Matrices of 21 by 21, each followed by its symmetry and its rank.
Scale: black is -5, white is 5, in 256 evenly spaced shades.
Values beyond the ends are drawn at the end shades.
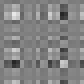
symmetric, rank one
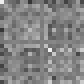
symmetric, rank three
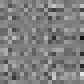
neither, rank three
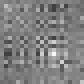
symmetric, rank three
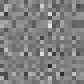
neither, rank three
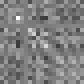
symmetric, rank three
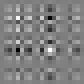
symmetric, rank one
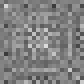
symmetric, rank three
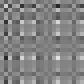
symmetric, rank one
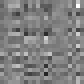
neither, rank three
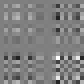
symmetric, rank one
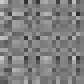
neither, rank two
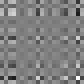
symmetric, rank one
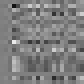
neither, rank two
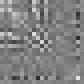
symmetric, rank three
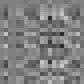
neither, rank two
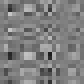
neither, rank two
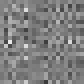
neither, rank three
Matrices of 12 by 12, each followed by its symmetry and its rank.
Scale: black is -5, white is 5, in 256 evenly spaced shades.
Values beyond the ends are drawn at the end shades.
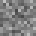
neither, full rank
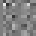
neither, rank two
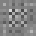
symmetric, rank two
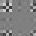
symmetric, rank one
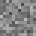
neither, full rank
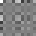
symmetric, rank one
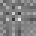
symmetric, rank two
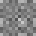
symmetric, rank two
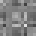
symmetric, rank two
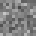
neither, full rank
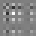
symmetric, rank one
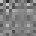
neither, rank two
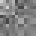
symmetric, rank two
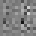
neither, rank two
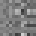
neither, rank two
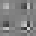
symmetric, rank one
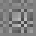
symmetric, rank one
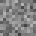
neither, full rank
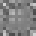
symmetric, rank two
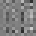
neither, rank two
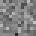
neither, full rank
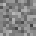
neither, full rank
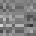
neither, rank two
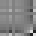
symmetric, rank one
